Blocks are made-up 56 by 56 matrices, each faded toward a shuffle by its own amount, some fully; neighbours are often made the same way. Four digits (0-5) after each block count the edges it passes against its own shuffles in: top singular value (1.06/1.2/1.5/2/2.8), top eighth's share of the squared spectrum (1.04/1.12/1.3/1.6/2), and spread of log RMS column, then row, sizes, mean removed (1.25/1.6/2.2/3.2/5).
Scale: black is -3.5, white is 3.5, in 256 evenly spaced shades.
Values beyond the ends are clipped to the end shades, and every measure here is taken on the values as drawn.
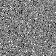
0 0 0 0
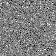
0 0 0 0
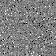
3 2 0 0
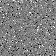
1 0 0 0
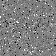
1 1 0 0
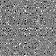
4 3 1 2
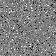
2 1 0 0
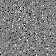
2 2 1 0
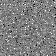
1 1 0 0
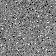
0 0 0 0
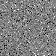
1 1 0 0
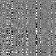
4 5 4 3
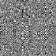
3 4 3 2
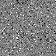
2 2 1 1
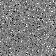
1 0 0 0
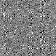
3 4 2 2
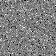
1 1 0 0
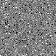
3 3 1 1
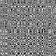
4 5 3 3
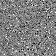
1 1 0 0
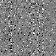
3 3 2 0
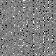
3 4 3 1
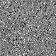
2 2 0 0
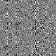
4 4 2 1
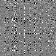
2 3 3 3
